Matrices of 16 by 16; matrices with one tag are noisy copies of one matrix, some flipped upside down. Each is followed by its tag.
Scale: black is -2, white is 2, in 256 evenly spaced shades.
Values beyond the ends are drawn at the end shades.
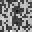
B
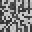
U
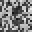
B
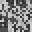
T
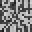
U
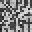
U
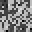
T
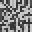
U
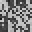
T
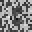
B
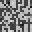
U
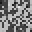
T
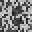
B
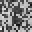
B
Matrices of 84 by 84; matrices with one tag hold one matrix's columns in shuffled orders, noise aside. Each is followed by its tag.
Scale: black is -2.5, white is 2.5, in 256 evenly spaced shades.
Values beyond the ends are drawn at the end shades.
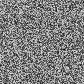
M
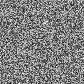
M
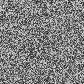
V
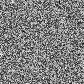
M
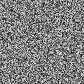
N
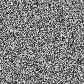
N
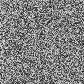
M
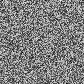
V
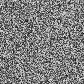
N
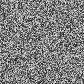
N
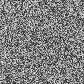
V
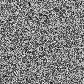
V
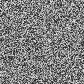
V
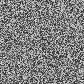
V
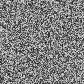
N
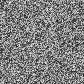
N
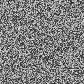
V
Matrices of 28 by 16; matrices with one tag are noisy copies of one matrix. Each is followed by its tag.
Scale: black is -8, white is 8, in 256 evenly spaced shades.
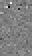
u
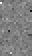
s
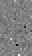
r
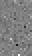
r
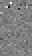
u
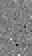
r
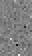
r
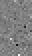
r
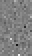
r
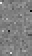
s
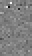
u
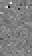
u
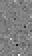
r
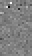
u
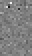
u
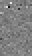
u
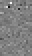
u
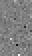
r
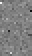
s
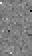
s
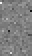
s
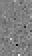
r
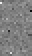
s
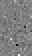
r
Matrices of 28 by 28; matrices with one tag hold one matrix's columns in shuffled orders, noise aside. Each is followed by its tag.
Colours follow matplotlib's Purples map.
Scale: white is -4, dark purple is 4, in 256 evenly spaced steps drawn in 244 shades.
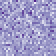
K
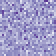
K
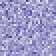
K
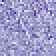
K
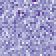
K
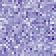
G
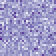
G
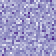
G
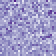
K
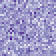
G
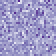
K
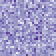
G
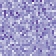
K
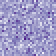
G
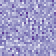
G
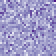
K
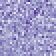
K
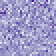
K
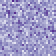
K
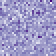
K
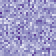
G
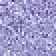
K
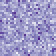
G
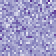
K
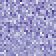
K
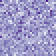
K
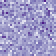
K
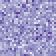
G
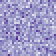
G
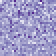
K
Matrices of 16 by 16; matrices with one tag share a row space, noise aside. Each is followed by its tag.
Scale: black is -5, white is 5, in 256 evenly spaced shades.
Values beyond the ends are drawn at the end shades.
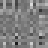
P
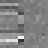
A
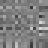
P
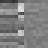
A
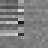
A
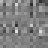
P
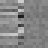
A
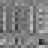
P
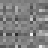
P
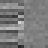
A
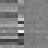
A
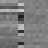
A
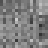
P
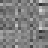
P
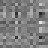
P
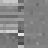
A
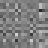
P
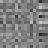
P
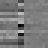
A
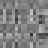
P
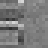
A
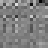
P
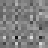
P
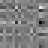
P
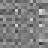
P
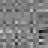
P
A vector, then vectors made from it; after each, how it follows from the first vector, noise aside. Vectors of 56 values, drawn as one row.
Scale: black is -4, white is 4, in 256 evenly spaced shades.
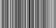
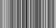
reversed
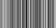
reversed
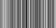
reversed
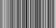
reversed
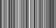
negated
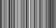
negated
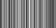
negated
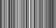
negated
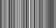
negated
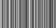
sign-scrambled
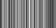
negated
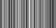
negated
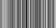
reversed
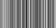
reversed
